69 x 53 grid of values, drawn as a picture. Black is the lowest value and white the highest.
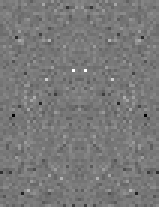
Seam: none. Histogram: heavy tails on both sides. Slope: none. Grain: fine. Mirror symmetry: left to right.
